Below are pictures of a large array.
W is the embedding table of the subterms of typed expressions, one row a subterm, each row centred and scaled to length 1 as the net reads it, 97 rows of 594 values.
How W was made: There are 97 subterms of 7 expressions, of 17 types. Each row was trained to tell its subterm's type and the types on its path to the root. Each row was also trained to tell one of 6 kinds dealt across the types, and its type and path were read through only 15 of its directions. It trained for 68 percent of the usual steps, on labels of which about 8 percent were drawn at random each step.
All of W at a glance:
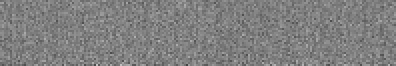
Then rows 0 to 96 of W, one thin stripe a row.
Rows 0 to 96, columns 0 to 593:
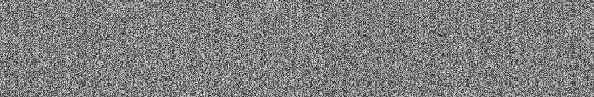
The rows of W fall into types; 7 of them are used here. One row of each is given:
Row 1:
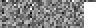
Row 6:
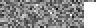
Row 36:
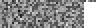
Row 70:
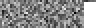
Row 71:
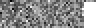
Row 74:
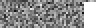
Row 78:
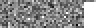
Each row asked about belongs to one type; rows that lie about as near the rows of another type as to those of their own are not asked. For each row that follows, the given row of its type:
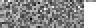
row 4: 6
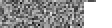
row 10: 1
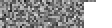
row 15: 36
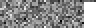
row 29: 78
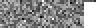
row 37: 70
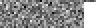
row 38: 70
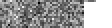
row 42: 78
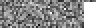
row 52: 1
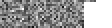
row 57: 36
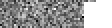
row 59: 71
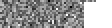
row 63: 36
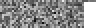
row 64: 74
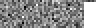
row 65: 74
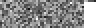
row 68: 78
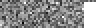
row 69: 36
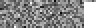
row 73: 71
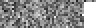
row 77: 71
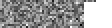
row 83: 1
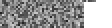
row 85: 1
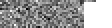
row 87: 71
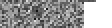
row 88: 78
